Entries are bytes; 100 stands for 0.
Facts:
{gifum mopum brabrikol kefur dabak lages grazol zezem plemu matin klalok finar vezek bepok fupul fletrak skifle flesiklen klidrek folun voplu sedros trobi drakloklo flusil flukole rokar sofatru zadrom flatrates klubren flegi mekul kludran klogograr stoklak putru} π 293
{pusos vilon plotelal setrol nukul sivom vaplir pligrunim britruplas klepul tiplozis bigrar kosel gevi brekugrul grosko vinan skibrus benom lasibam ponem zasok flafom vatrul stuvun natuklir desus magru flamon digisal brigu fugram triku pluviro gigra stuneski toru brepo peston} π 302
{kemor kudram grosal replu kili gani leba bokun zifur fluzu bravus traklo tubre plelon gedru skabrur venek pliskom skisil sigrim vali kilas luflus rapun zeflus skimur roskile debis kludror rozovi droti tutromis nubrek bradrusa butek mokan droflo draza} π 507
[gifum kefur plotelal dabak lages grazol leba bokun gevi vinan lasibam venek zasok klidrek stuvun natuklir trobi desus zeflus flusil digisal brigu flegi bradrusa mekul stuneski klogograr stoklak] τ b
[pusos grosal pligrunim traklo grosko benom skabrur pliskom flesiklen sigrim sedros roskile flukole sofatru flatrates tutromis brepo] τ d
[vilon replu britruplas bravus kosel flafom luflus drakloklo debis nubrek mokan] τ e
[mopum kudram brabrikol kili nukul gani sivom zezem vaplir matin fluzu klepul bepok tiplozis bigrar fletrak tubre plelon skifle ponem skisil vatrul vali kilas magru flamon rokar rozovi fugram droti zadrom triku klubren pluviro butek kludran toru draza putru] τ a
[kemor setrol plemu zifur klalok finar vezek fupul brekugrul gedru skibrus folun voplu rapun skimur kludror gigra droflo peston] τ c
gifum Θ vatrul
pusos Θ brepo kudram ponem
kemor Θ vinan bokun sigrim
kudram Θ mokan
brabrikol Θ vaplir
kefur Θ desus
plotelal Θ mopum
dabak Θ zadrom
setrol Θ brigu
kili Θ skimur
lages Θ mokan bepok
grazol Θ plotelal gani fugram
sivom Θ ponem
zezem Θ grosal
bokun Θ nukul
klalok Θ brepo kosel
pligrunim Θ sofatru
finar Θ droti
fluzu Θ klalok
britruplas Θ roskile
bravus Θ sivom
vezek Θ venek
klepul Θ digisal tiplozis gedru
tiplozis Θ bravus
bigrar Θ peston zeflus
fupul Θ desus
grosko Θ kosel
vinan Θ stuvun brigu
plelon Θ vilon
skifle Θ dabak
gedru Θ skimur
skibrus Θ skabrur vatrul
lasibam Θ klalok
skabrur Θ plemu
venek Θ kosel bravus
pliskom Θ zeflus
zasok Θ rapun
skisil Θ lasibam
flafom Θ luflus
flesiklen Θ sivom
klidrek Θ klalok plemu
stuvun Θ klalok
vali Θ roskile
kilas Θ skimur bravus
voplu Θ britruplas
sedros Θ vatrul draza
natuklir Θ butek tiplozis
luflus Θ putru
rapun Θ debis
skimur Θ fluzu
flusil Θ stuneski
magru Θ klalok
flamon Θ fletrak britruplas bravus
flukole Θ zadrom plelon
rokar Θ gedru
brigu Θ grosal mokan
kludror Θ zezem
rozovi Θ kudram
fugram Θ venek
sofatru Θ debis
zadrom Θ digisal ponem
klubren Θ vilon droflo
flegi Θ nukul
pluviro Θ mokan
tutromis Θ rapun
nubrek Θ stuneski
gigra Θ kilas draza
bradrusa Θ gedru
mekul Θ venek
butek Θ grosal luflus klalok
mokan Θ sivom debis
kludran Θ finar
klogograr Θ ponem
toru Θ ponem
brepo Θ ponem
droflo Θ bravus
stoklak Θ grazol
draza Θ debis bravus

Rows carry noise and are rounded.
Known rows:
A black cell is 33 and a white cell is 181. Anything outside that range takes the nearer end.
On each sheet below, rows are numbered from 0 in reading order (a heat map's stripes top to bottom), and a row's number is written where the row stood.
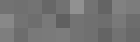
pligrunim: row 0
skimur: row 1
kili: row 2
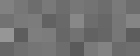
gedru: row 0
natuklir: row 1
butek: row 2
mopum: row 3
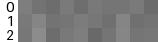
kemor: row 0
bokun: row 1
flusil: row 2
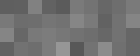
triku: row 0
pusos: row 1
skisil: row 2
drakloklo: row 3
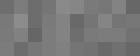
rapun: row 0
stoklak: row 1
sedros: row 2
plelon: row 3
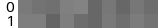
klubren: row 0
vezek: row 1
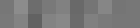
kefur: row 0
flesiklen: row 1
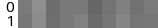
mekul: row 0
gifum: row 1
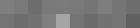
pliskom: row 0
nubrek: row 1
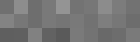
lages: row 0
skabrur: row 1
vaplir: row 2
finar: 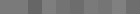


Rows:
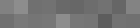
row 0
venek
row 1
draza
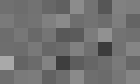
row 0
gigra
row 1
zezem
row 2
plemu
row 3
tiplozis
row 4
klalok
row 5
plotelal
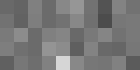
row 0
pluviro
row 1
klepul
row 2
dabak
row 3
zadrom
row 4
mokan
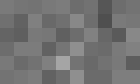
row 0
kilas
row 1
bigrar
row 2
ponem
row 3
zasok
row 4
luflus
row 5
vinan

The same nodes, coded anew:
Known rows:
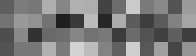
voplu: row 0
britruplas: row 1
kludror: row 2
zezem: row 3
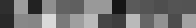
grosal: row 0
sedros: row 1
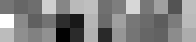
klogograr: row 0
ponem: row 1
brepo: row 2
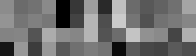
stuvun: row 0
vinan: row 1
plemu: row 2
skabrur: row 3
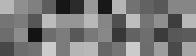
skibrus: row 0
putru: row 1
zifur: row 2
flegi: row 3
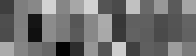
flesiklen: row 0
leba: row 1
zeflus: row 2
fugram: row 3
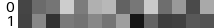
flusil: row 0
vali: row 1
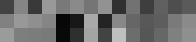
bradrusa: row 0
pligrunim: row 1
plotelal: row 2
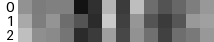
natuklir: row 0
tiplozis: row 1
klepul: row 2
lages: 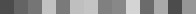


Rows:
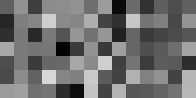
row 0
kili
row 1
sofatru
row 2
butek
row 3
magru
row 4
kudram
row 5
flatrates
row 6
vilon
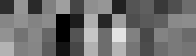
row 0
debis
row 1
grosko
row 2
brigu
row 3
pluviro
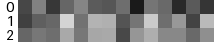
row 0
rapun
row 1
klidrek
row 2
vezek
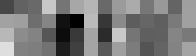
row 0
mekul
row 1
benom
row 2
setrol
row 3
toru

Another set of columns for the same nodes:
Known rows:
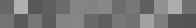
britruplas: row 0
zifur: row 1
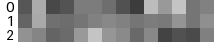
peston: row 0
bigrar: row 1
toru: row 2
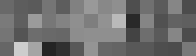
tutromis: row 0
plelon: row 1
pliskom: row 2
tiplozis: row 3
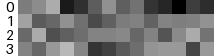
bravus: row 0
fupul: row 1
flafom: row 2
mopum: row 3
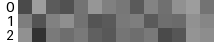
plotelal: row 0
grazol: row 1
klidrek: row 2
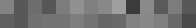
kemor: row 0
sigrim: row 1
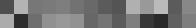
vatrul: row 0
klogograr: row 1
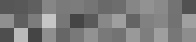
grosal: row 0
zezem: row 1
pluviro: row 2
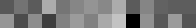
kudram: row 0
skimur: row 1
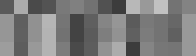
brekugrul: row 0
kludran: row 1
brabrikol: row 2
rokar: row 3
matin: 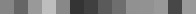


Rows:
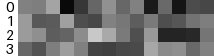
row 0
droflo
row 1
flesiklen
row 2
sivom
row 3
trobi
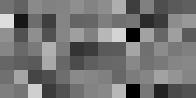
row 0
rozovi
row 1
klalok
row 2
gedru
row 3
drakloklo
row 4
lages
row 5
skibrus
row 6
kilas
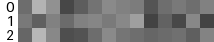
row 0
fugram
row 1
nubrek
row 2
flamon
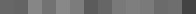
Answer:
replu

